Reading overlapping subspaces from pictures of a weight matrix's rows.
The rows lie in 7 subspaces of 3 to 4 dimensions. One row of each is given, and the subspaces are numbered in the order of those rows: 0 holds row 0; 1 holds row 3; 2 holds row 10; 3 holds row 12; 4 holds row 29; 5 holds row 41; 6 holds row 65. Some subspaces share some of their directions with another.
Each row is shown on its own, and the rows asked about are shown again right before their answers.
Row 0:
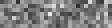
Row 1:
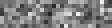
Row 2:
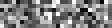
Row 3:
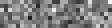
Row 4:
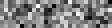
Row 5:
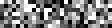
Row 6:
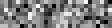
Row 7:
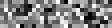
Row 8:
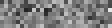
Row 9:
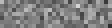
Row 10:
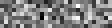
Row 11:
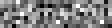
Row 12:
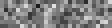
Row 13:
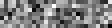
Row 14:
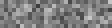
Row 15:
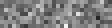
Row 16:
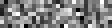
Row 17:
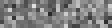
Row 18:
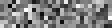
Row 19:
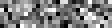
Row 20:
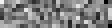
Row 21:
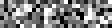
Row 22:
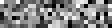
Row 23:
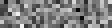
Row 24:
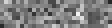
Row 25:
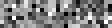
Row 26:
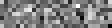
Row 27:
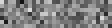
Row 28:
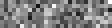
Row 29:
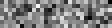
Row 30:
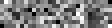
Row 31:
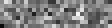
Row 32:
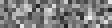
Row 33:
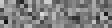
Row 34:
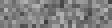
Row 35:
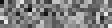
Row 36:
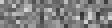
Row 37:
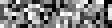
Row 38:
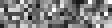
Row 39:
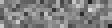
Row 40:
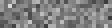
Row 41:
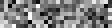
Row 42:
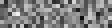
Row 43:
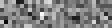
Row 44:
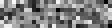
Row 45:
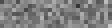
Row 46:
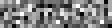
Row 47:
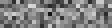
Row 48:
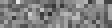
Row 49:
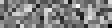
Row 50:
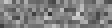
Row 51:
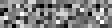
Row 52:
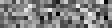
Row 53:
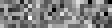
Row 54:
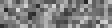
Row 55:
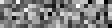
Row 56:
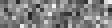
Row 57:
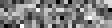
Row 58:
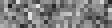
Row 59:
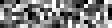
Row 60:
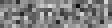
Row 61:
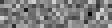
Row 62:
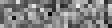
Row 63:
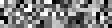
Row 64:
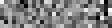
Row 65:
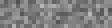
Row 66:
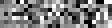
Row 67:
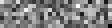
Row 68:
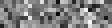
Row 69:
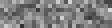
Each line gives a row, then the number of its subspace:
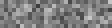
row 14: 4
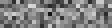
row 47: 0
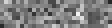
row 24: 3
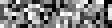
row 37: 5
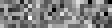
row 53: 1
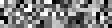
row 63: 2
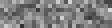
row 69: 0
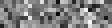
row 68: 1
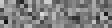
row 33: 2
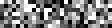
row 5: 2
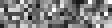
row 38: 1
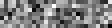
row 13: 0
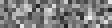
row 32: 4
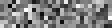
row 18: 5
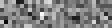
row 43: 2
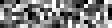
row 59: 0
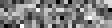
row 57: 0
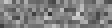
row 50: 3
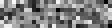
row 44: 0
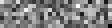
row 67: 6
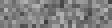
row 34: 2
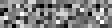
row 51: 6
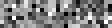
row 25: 4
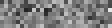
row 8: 2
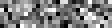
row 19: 1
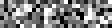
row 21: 4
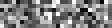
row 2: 1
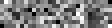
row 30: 3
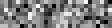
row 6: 3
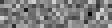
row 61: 6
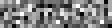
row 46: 6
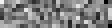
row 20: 0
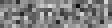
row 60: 6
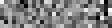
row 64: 2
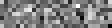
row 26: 3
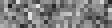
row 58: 5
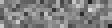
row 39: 1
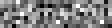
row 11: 6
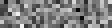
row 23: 6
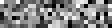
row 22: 5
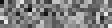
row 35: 2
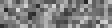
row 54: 3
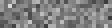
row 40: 5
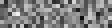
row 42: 6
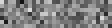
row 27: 2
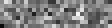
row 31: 3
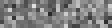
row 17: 4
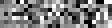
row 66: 1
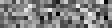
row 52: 1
